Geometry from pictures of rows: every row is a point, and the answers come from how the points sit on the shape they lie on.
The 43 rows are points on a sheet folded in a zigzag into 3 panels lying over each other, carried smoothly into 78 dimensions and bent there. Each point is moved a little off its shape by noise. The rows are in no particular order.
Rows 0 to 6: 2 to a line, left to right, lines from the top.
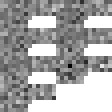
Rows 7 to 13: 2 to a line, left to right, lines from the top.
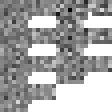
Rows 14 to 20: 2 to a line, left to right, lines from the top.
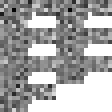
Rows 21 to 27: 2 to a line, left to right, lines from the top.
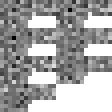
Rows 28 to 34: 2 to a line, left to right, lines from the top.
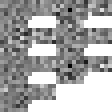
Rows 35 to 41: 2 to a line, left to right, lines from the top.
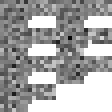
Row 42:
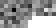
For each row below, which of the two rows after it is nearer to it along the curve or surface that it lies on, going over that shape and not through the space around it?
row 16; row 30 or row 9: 30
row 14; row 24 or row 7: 7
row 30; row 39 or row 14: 39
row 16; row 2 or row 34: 34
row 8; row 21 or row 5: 5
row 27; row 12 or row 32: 12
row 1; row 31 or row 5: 31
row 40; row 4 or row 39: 39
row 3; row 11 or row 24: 11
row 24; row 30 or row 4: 30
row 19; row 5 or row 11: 11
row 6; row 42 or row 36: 36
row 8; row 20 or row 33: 33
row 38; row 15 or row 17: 15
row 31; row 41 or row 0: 41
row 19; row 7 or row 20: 20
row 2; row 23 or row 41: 41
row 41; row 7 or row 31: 31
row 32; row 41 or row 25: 41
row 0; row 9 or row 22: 22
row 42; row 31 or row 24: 31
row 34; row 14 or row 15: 15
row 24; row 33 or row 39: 39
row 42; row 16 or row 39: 39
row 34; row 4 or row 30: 30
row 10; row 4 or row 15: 4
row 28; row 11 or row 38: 11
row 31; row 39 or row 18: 39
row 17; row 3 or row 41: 41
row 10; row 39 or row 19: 39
